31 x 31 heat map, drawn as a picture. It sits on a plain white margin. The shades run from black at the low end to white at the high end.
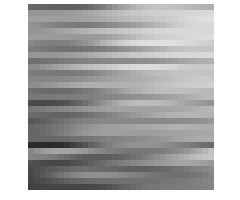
Values rise toward the top right. The halves do not mirror each other. The ninth with the lowest average is the bottom left. Streaks run across, left to right. The top right is the ninth with the highest average.
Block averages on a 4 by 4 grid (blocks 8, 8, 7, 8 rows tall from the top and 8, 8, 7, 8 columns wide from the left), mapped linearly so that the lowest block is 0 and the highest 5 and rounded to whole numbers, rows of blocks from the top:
2 3 4 5 | 2 3 4 4 | 1 2 3 3 | 0 1 1 2
